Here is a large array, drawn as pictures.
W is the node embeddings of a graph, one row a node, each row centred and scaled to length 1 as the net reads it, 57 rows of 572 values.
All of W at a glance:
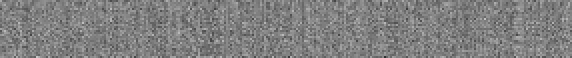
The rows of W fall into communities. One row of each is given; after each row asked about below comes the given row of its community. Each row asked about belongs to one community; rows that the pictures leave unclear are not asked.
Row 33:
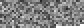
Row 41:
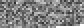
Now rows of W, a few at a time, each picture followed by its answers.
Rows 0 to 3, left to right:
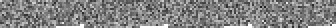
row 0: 41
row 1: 33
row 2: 41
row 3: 41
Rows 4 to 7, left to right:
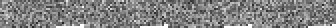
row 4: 41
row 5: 41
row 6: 33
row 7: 41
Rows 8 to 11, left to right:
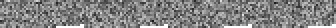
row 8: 33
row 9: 33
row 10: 41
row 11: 33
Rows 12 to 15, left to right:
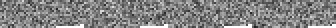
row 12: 41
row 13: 33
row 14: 41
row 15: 33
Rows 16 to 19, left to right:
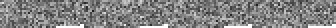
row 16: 33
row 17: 41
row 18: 33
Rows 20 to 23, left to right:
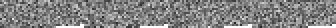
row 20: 41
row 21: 33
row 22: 33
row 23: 33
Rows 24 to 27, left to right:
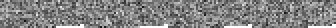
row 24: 33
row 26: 33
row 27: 33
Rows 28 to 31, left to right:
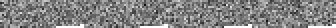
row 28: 41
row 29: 41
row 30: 33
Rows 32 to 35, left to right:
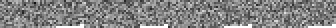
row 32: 41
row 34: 41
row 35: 41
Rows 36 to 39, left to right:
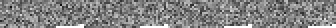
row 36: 33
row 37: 33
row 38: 41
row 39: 33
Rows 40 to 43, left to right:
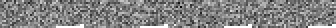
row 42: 41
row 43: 33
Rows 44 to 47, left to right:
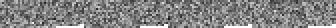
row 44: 41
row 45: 33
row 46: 33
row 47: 33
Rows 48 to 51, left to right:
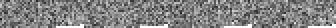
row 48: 33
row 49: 33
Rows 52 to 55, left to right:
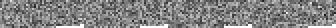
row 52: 41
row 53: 33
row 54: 33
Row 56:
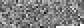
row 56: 41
